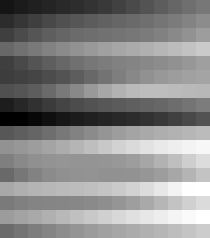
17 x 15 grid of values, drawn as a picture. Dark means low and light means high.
The ninth with the highest average is the bottom right. Values rise toward the bottom right. The grain runs across in streaks.
